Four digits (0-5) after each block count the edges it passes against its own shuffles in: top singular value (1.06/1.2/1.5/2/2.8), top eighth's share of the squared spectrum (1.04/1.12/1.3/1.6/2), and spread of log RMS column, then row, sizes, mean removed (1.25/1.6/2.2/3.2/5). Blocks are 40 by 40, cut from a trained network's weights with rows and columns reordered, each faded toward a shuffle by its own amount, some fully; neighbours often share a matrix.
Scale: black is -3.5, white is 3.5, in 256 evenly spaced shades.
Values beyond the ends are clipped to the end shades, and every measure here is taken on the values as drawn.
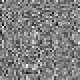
3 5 2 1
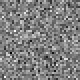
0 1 0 0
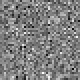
3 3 2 0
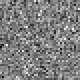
0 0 0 0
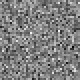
0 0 0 0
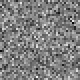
0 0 0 0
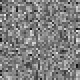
3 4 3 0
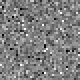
0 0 0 0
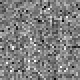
2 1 0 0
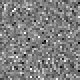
0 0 0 0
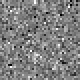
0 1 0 0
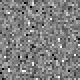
0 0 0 0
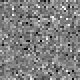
1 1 0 1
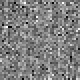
2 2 0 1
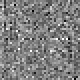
2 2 0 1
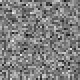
2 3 0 0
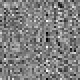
3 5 3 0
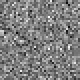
2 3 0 0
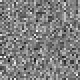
3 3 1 1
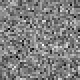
2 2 0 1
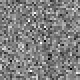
1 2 0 0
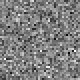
0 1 0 0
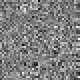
3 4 2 1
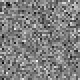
2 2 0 0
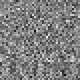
2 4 1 1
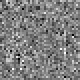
2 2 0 1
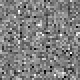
1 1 0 0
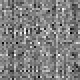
3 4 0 3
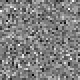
1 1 0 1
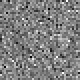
1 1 0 0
